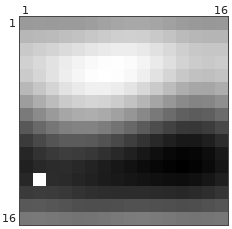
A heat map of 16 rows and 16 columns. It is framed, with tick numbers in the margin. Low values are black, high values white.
A single lone cell is far higher than the cells round it. On average the colour sits 50% of the way up the scale. Values change most from cell to cell in the bottom left. The histogram is flat. The ninth with the highest average is the top middle.
